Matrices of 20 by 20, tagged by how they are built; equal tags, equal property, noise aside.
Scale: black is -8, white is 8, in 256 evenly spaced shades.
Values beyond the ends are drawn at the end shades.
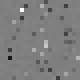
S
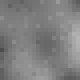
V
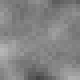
V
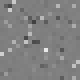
S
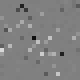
S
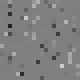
S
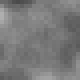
V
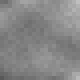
V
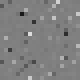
S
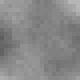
V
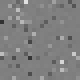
S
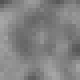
V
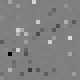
S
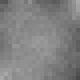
V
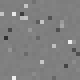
S
